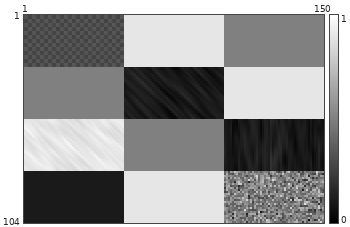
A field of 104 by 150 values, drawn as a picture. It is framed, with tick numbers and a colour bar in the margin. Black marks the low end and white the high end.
It is made of 4 by 3 panels. Panel 1,1: low, checkered, faint in contrast. Panel 1,2: very high, flat. Panel 1,3: middling, flat. Panel 2,1: middling, flat. Panel 2,2: very low, slanting down to the right, faint in contrast. Panel 2,3: very high, flat. Panel 3,1: very high, slanting down to the right, faint in contrast. Panel 3,2: middling, flat. Panel 3,3: very low, streaked downward, faint in contrast. Panel 4,1: very low, flat. Panel 4,2: very high, flat. Panel 4,3: middling, fine-grained, strong in contrast.
